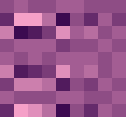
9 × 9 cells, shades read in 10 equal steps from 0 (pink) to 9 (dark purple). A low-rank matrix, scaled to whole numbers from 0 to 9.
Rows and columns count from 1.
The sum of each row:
42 41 42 42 39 40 41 41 41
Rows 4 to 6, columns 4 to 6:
4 6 5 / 5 4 4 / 6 1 4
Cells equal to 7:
5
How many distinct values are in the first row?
2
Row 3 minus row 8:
-2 4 3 1 -3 0 -2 0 0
